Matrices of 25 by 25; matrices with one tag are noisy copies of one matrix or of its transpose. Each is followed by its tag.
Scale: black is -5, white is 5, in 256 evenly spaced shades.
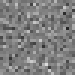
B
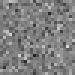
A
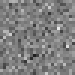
A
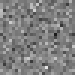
A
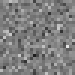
A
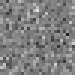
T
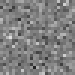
T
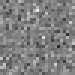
T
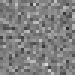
B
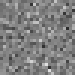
B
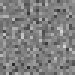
B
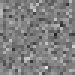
A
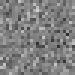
T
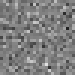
B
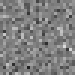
B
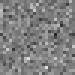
A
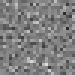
B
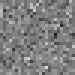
A
